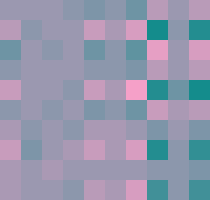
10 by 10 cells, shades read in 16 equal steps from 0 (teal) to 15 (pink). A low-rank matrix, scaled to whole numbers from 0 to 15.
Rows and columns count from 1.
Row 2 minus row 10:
1 -1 0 1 1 0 0 -3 0 -2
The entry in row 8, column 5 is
12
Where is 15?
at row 5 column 7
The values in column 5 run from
6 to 12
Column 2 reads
9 8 9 9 9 9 8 7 9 9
